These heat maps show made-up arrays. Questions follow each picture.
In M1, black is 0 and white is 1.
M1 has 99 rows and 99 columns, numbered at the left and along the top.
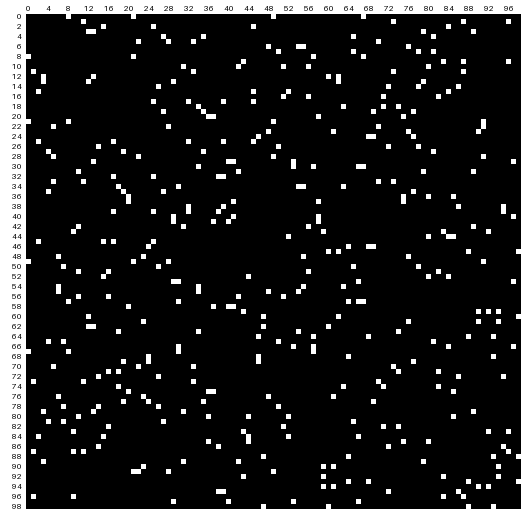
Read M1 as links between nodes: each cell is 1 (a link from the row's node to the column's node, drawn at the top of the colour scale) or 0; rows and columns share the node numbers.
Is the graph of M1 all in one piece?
yes
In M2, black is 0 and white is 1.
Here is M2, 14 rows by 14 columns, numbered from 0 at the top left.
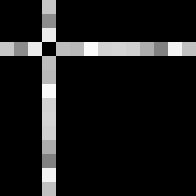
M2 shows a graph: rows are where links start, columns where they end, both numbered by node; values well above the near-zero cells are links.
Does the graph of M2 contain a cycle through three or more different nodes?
no
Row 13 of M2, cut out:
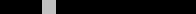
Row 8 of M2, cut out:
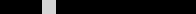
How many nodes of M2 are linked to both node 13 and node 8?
1
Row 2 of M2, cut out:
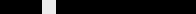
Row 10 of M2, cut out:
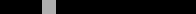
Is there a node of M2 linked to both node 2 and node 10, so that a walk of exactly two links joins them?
yes
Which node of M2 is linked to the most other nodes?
node 3
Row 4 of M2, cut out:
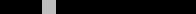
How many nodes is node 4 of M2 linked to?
1
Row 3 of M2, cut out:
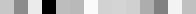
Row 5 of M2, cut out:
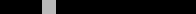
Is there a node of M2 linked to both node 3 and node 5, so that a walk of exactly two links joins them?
no
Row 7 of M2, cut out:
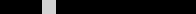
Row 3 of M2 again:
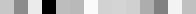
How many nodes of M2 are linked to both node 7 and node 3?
0
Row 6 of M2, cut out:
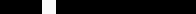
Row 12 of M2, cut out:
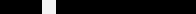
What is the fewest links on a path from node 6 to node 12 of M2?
2
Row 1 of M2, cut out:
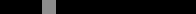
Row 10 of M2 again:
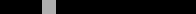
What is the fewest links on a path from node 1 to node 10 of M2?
2
